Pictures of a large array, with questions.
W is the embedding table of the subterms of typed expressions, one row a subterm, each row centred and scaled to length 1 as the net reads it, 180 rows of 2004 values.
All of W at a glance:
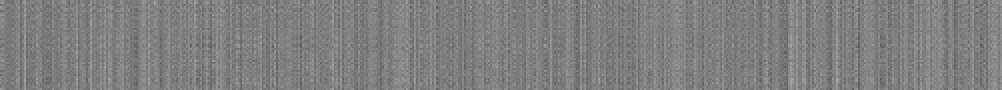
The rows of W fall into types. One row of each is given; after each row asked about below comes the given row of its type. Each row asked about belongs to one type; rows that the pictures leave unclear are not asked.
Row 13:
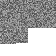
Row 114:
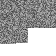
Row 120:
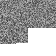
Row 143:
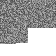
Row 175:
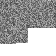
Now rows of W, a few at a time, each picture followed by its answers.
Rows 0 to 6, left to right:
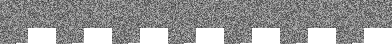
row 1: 114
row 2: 120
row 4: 120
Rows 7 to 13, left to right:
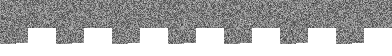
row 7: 114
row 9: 143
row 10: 175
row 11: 175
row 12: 120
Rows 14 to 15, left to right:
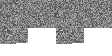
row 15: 13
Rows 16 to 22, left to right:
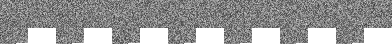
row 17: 114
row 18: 120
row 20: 114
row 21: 175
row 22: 120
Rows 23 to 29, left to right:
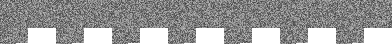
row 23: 143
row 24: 143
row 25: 13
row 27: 13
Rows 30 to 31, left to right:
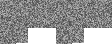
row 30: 120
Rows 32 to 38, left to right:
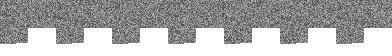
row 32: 175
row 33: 114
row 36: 120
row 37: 120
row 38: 114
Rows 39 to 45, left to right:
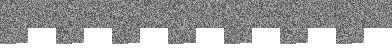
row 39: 143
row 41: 120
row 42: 175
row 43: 120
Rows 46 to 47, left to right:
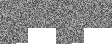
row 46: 120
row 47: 175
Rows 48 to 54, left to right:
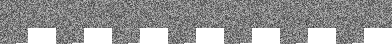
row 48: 114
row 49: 120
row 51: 120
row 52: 114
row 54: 120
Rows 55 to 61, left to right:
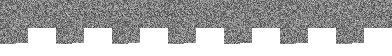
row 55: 175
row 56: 143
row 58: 143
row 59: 13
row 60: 175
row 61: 175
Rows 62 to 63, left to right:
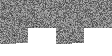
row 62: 114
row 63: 13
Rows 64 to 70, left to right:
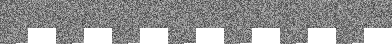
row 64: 143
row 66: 114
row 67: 13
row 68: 114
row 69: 175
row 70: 120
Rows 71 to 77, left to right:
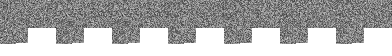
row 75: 114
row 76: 114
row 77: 143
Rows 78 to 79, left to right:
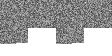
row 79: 143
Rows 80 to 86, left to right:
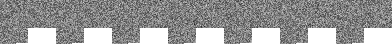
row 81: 13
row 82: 114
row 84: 114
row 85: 120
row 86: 114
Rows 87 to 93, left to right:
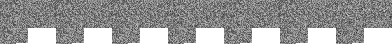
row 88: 143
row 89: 143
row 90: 175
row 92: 143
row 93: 175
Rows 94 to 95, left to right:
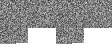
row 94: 114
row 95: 114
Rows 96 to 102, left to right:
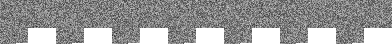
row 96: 114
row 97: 13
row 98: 114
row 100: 120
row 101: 143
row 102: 120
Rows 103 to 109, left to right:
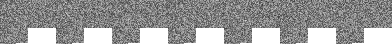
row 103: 143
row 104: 143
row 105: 13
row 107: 175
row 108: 143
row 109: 13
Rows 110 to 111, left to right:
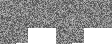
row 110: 120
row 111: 13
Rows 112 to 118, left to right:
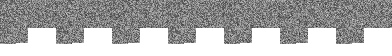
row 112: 143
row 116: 175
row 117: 13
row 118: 175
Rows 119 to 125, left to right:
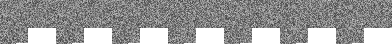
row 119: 120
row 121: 120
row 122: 143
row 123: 114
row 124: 175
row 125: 175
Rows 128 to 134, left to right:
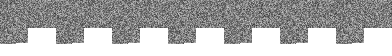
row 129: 120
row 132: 120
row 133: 120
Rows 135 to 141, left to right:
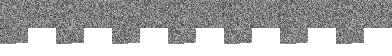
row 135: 175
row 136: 175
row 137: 120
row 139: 175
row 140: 143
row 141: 175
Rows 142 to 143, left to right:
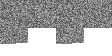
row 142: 114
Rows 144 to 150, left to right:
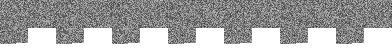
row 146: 175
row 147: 114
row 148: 114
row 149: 114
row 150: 175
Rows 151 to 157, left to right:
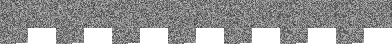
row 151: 114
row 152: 120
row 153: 13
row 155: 175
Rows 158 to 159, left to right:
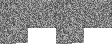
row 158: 175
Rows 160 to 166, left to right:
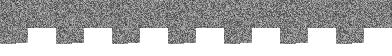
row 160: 114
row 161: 13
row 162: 175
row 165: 143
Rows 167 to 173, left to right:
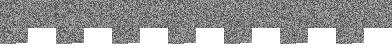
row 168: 13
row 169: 114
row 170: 143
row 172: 114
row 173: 143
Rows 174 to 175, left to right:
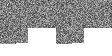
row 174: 114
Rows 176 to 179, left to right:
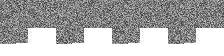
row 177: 120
